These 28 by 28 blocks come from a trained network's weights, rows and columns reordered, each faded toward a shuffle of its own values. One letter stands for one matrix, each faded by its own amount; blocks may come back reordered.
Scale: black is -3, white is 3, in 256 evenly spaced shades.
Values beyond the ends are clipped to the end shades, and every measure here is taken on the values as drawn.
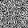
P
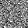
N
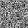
P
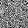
N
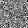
N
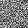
P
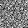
N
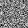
P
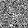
N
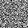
P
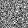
N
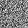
P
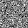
N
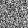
P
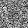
N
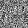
P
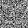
N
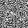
P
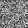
N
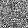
N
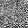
P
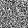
N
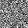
P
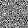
N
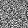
N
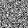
N
